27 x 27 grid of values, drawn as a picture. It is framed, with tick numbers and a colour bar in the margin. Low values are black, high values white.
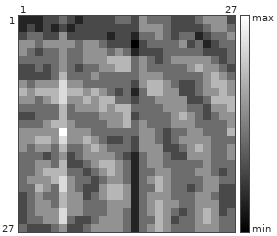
The middle left is the ninth with the highest average. The top left is the ninth with the lowest average. The bottom part is higher, past a seam about 20% of the way down. Columns 6 and 15 differ from the columns beside them. Overall the values sit about 50% of the way up the scale. Rings spread out from the bottom left. Neither half mirrors the other.
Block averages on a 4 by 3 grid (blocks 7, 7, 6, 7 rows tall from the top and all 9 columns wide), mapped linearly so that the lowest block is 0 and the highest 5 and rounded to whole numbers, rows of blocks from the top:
011 | 544 | 533 | 443
